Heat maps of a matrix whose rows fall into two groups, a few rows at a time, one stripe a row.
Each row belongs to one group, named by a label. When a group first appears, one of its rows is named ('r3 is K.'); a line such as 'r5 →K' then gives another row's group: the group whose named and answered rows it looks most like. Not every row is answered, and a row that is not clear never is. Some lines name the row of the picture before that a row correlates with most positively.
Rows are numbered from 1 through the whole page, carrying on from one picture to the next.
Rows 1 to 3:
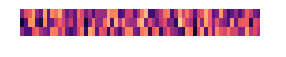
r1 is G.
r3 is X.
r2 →G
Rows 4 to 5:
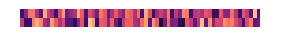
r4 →G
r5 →X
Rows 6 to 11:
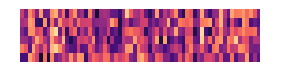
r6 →X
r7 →G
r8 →X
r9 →X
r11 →G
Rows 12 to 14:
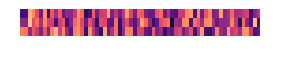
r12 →G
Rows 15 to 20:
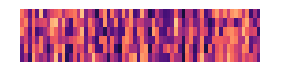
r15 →X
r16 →X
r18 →X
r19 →X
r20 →X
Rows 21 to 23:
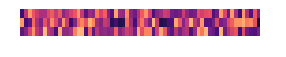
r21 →G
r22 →X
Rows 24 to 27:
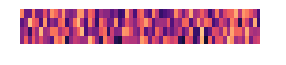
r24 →X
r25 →G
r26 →X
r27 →X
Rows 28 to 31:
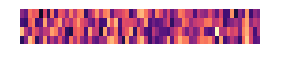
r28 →G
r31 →G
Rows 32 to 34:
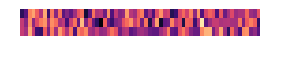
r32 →G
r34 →G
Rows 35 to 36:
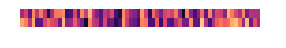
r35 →X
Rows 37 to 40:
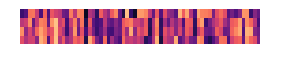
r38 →X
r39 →X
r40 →X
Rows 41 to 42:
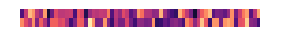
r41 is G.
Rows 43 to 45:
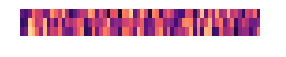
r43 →X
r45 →G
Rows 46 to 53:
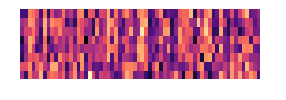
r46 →G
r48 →G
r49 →G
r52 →X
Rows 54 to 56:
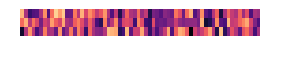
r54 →X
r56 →G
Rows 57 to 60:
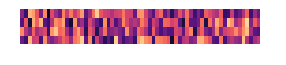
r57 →G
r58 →X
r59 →X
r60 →G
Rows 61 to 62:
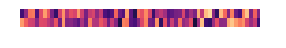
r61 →G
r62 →X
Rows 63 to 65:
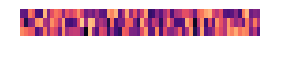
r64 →X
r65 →X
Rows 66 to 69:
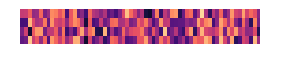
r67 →G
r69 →G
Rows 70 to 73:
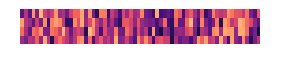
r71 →X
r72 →X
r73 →G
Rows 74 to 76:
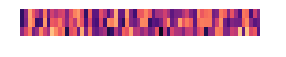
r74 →G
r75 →G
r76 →X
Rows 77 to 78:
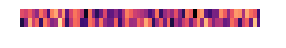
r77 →X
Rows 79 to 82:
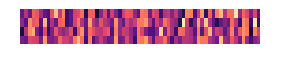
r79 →X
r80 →G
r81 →G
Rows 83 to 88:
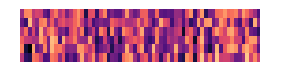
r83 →X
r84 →G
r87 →X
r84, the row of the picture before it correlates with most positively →82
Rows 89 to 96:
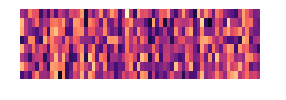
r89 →G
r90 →X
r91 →X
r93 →X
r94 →X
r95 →X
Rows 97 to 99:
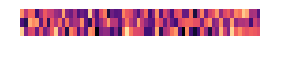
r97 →X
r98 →G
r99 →X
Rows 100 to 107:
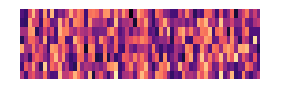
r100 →G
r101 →G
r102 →G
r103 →G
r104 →X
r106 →G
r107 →G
